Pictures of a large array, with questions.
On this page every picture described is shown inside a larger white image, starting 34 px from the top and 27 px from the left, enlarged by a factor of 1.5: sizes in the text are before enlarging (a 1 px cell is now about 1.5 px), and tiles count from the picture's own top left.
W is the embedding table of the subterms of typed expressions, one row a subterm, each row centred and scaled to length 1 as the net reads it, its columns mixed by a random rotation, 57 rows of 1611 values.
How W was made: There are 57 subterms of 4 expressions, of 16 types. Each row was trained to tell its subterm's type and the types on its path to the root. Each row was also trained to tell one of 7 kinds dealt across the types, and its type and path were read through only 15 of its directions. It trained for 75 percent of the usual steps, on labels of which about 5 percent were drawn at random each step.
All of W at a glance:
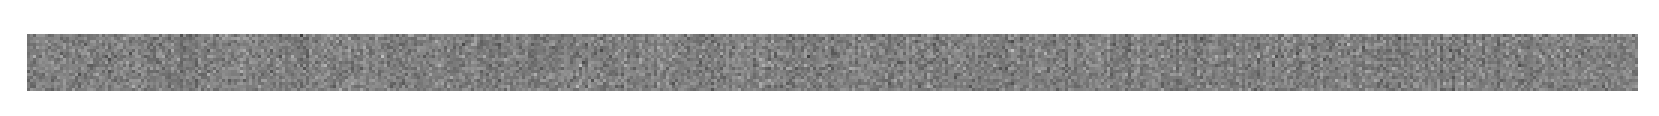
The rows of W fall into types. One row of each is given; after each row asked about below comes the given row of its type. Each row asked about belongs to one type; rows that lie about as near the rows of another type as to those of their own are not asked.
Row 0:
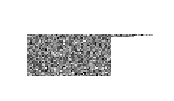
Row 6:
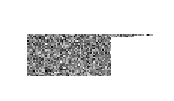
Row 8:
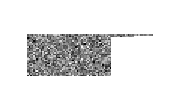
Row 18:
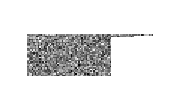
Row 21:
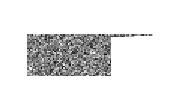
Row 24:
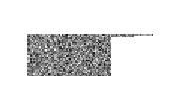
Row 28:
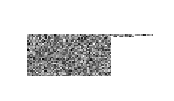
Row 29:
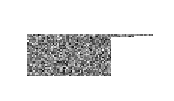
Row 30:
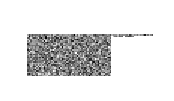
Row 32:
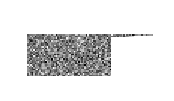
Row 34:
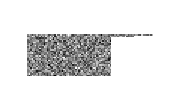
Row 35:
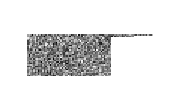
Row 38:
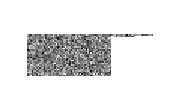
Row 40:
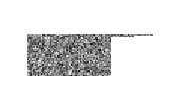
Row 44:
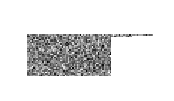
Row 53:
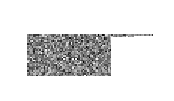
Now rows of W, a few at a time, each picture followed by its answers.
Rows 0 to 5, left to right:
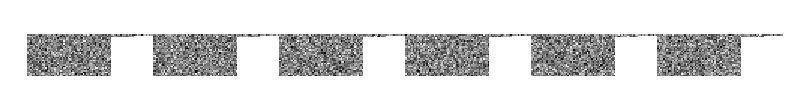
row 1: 24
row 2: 0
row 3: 8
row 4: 44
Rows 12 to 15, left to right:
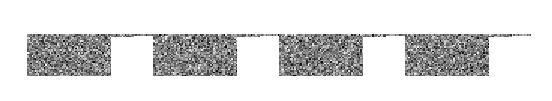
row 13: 53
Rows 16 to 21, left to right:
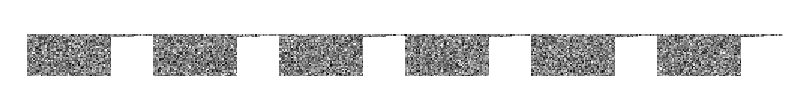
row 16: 34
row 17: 44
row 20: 32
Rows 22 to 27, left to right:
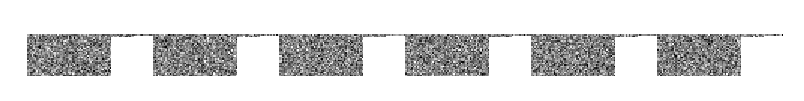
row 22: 0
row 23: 40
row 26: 29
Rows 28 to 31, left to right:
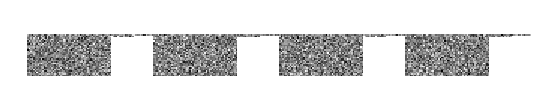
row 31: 30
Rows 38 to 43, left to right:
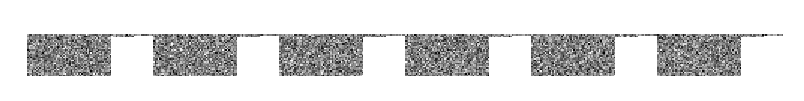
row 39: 35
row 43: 6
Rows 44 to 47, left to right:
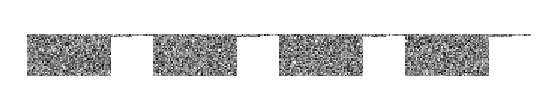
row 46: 21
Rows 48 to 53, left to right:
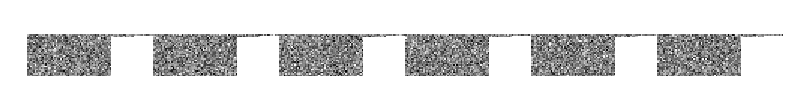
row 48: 30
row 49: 18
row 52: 35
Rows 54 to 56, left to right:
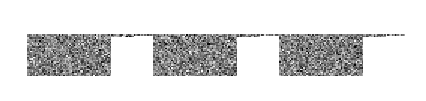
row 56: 21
